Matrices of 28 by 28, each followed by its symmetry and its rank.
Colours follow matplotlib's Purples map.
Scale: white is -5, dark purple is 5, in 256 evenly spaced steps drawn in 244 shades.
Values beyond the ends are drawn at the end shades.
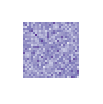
symmetric, full rank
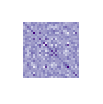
symmetric, rank five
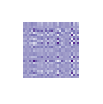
neither, rank two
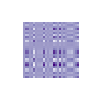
neither, rank one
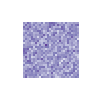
symmetric, full rank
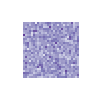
antisymmetric, full rank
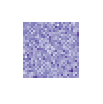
symmetric, full rank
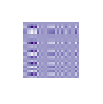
neither, rank one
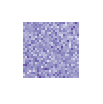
antisymmetric, full rank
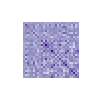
symmetric, rank five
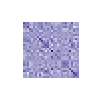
symmetric, rank five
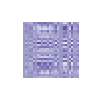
neither, rank two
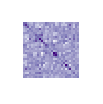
symmetric, rank five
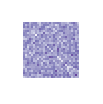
symmetric, full rank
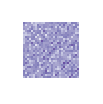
symmetric, full rank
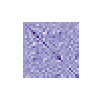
symmetric, rank five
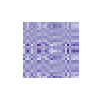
neither, rank two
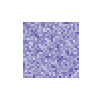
symmetric, full rank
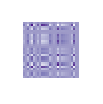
neither, rank one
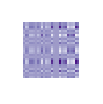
neither, rank one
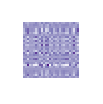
neither, rank two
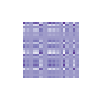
neither, rank one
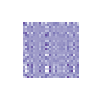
neither, rank two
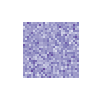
antisymmetric, full rank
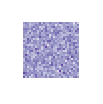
antisymmetric, full rank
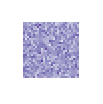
antisymmetric, full rank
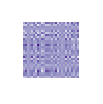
neither, rank two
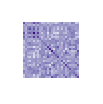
symmetric, rank five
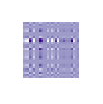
neither, rank one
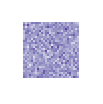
antisymmetric, full rank
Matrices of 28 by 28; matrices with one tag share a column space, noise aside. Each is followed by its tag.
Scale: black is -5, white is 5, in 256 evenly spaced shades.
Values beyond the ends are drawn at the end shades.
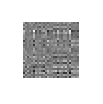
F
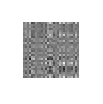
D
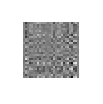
D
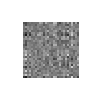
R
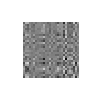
D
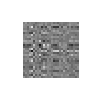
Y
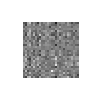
R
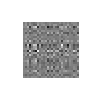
Y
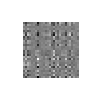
R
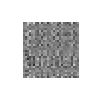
R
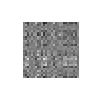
R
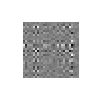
Y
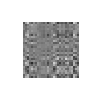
D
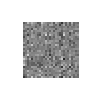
R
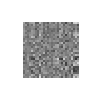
D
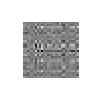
Y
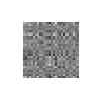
R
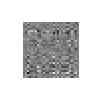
F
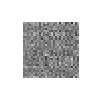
R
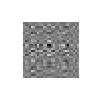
Y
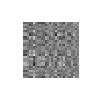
R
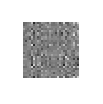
R
